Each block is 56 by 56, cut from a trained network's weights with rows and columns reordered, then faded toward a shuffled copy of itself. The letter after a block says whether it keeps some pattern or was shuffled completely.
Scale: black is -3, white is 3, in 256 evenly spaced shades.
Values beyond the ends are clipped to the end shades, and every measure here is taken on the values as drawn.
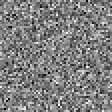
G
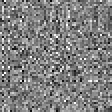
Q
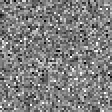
G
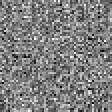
Q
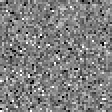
G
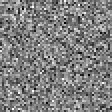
G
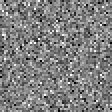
G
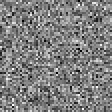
Q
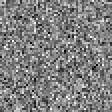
G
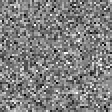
G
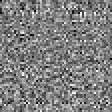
Q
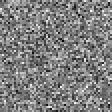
G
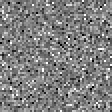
G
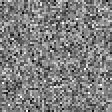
G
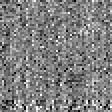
Q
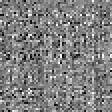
Q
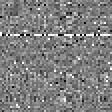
Q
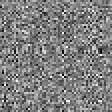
Q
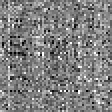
Q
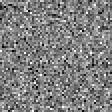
G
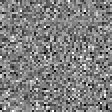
Q
